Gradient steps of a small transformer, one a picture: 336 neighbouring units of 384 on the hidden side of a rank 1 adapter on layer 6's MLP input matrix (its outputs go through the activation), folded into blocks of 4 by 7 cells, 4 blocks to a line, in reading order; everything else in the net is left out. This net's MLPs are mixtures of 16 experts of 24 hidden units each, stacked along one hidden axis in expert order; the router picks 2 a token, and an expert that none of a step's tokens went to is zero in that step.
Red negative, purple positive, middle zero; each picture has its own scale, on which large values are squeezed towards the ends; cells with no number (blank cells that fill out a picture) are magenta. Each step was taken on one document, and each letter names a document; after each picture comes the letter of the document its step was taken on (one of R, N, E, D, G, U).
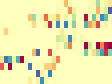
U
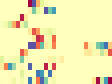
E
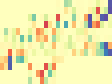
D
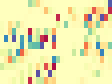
D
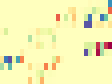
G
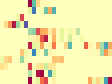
E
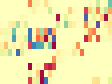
D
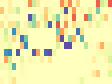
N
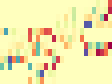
G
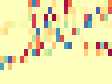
N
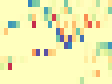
N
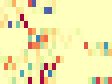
E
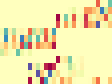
D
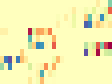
G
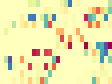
U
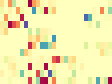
E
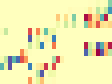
G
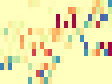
D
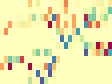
U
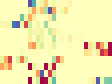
E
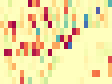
N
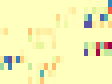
G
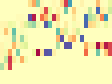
N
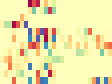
E
